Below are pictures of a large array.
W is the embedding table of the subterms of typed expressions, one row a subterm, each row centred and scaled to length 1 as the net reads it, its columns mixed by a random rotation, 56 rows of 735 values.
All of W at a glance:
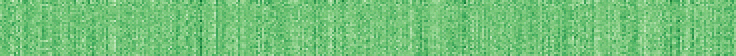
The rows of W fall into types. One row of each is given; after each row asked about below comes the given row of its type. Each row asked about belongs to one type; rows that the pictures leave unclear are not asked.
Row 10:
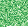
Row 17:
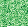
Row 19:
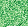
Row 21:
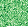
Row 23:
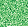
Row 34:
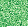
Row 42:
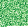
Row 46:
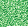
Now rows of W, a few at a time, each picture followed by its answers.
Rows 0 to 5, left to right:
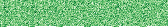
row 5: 42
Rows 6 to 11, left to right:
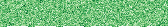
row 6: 17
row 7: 23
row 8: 17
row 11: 19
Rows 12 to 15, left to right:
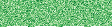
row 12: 46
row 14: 46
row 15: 10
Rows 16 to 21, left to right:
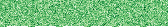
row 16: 23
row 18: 10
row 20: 42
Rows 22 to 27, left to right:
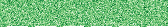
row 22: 34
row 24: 42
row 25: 34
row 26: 23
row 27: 46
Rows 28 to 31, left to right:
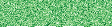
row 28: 46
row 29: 19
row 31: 21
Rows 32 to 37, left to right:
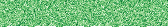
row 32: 19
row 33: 10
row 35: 10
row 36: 34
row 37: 34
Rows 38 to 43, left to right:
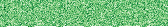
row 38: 21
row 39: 21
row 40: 17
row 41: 42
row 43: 21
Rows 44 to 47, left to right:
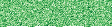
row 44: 34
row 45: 19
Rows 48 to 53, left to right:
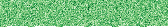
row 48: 10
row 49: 42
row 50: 46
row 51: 21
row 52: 21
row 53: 23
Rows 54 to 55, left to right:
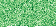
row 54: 19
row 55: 21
